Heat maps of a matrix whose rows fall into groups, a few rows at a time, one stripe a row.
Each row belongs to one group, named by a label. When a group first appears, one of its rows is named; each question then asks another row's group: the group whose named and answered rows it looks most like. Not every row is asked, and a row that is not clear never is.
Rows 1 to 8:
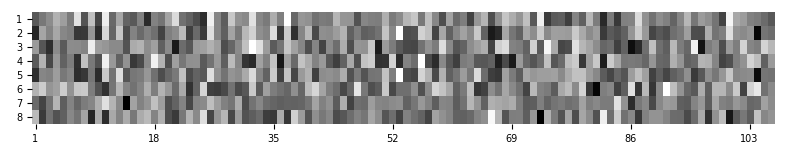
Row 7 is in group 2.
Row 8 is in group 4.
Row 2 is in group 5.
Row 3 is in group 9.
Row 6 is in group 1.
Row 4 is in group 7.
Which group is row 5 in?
5
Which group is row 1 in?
5
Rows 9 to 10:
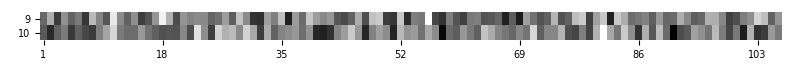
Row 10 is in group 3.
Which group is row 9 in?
7
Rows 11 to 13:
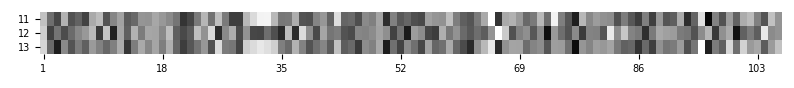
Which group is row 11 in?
9
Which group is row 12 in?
4
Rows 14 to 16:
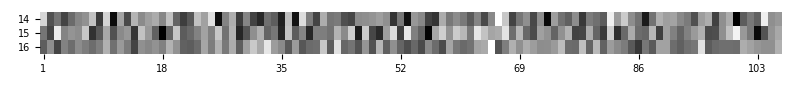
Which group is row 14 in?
4
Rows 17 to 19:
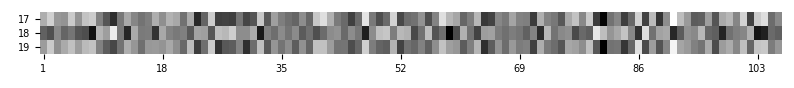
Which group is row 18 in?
3
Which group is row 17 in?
1
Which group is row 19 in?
1
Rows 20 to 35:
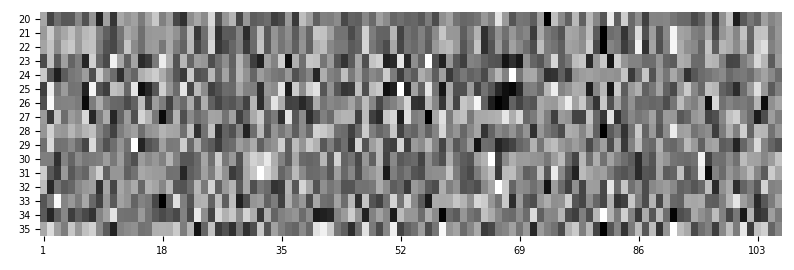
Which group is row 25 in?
7
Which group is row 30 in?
9
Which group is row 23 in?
7
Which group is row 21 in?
1
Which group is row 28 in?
1
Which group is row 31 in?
9
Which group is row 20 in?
4
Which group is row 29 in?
7
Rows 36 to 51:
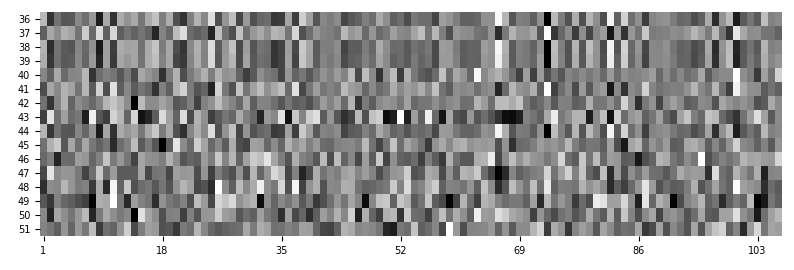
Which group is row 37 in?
5
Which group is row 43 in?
7
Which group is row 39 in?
4
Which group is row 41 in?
5
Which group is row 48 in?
5
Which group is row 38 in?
4
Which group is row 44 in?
4
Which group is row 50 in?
2
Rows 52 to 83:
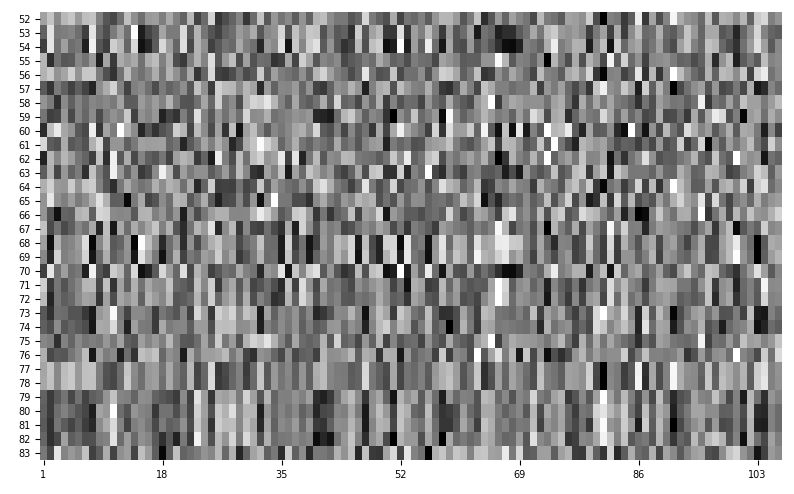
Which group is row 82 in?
3
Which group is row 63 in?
7
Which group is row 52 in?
1
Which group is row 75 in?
9
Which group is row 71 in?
4
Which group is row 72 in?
4
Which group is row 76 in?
2
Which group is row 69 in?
2
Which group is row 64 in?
1
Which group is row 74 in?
3
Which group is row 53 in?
7
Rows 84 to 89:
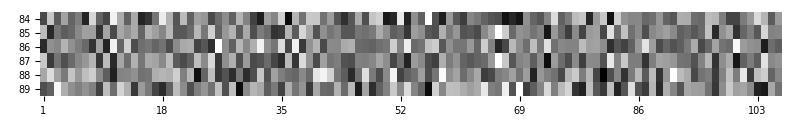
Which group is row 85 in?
4
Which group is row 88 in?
1
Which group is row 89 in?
2
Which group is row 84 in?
7
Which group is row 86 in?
5
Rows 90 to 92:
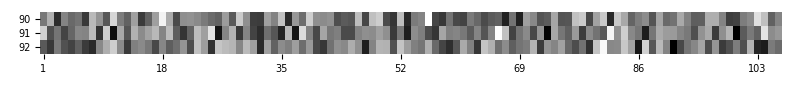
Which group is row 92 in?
3
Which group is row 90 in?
7
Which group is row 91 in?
4
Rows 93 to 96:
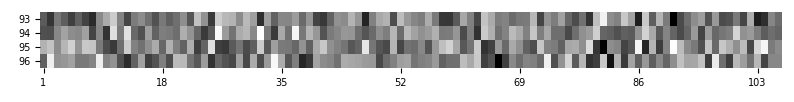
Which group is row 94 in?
5
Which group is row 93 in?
3
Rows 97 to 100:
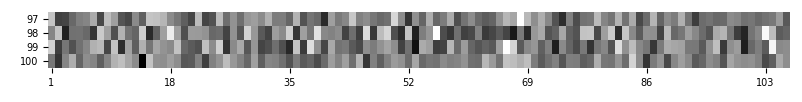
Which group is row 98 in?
7
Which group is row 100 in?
2
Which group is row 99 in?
4
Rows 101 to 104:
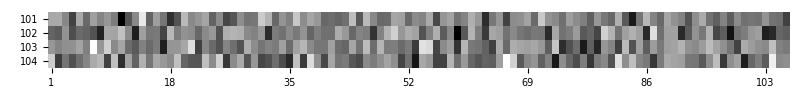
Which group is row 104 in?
4
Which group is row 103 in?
5
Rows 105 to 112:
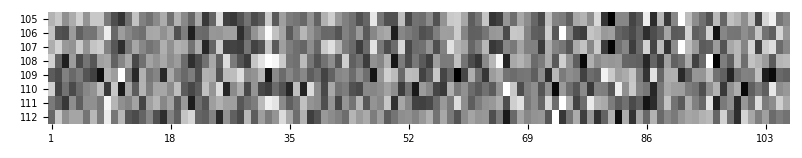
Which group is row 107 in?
1
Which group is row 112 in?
5
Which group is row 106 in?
9
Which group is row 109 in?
3
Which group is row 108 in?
9
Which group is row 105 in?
1
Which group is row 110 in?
4
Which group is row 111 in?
9
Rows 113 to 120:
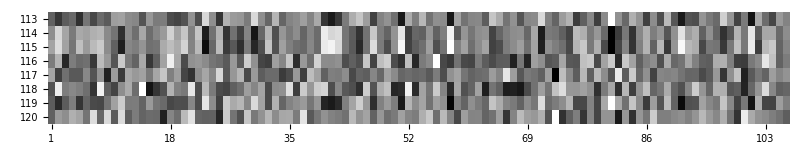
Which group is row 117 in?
4
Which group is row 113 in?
3
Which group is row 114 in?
1
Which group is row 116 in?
7
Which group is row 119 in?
3
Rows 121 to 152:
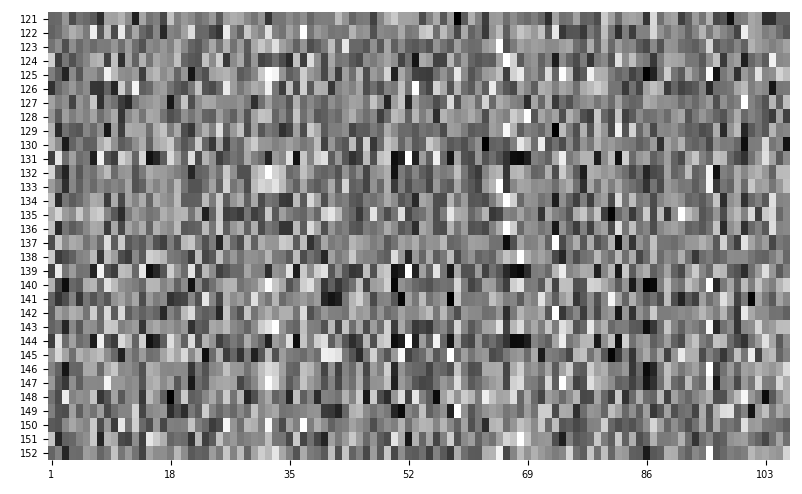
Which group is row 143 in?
9
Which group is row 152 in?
9
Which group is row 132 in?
9
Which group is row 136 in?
4
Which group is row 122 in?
5
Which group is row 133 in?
9
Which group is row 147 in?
9
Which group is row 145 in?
1
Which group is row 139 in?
7
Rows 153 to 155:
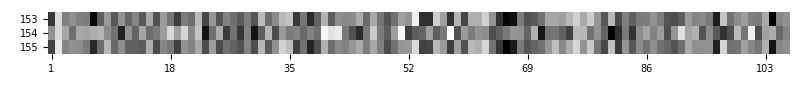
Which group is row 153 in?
5
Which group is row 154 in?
1
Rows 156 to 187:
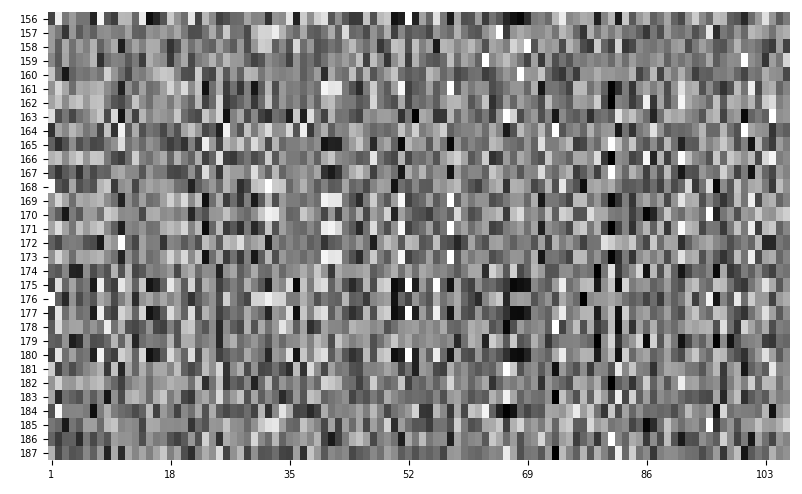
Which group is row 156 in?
7
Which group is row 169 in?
1
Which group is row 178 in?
5
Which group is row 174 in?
3
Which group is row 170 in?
9
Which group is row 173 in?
1
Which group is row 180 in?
7
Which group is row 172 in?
3
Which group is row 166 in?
1
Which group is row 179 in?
3
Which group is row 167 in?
3
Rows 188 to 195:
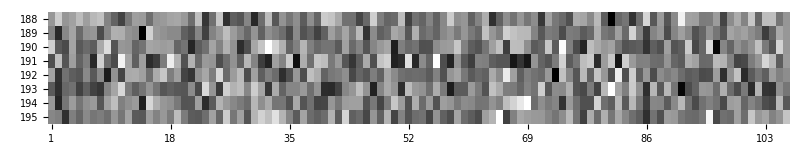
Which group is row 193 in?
3
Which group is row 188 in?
1
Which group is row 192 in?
4
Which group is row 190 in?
9
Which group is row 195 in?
9
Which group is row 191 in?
7
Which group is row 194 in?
2
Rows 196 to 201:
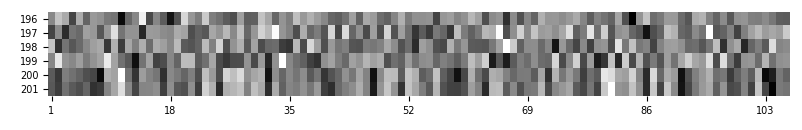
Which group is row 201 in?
3
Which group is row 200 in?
3
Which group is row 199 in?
5
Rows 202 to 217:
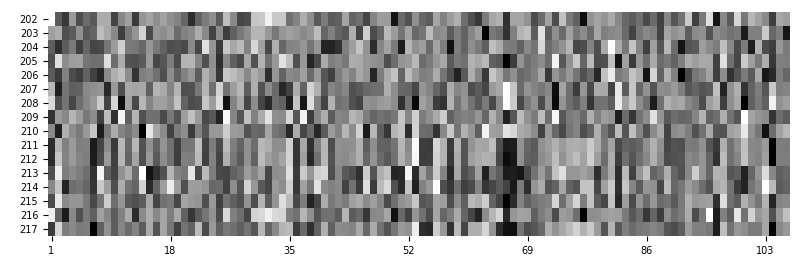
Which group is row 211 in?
5
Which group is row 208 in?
4
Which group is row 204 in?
3
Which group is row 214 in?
7
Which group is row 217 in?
5
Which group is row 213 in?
7
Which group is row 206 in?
3
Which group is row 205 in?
5
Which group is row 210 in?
2
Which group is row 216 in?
9
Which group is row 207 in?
4
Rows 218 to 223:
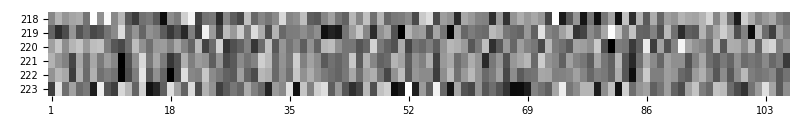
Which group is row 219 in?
3
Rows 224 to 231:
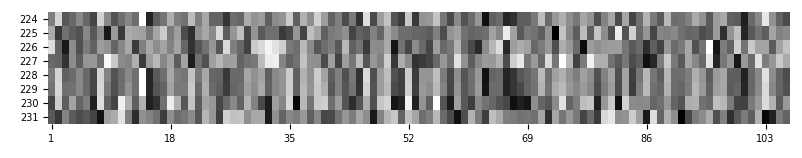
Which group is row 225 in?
4
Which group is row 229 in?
7
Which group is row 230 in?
7
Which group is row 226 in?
9
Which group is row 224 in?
7
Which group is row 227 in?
9
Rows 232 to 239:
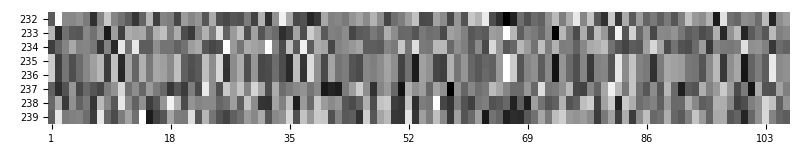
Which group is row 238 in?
7
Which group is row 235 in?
4
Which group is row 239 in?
7
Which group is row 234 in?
5
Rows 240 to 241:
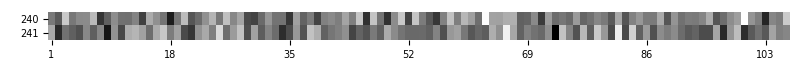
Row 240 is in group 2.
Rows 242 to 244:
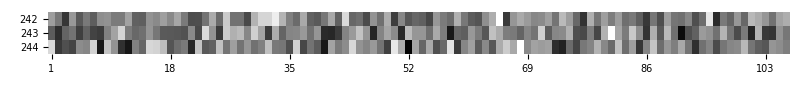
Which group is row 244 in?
2
